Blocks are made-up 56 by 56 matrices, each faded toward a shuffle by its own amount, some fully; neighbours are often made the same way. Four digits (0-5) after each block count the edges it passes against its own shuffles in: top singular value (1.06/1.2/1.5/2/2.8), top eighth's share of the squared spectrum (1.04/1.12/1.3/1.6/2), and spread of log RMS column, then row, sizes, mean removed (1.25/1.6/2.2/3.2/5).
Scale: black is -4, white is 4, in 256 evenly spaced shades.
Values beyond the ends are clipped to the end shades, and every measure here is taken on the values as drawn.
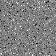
2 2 1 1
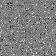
2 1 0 0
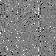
3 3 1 0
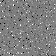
0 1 0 0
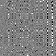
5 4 3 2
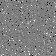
0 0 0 0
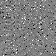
3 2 0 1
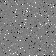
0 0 0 0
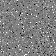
2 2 0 0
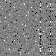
4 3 1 0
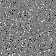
0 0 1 0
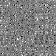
3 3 1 1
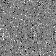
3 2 0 0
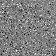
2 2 0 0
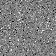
0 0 0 0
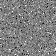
0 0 0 0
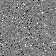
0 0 0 0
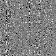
2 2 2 0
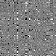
4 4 2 2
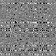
4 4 2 3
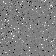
0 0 0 0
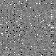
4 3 2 2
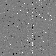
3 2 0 0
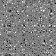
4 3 1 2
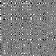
4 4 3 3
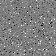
0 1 0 0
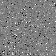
2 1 0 0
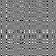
5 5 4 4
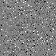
3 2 1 1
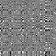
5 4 3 3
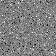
1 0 0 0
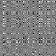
5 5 3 3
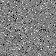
2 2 0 0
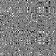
4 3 2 2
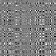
5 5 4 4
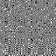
4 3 2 2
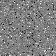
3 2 0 0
